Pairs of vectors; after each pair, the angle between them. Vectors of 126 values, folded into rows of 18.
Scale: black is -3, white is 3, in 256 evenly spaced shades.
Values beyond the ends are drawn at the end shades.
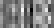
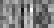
nearly opposite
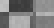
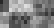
nearly opposite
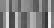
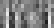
nearly parallel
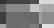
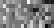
partly opposed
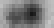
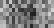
partly aligned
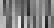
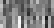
nearly parallel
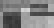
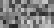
partly aligned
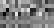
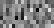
orthogonal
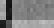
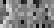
partly opposed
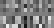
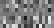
nearly parallel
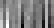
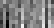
nearly opposite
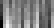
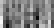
nearly opposite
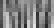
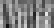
nearly opposite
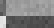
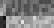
nearly opposite
